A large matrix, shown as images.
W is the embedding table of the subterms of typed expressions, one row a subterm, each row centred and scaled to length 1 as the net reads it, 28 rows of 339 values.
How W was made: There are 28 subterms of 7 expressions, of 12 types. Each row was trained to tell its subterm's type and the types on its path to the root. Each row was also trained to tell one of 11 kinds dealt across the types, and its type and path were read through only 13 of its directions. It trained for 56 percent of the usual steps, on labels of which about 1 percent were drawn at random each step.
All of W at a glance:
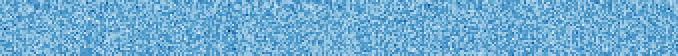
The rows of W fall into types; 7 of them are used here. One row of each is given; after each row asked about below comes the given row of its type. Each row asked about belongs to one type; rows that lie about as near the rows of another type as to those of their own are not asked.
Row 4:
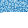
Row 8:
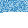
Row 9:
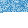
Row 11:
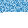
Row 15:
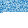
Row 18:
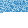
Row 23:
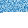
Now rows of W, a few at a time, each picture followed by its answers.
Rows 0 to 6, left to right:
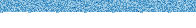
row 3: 18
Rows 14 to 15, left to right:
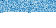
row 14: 8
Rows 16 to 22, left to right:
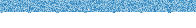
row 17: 18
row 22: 8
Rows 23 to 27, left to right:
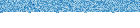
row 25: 23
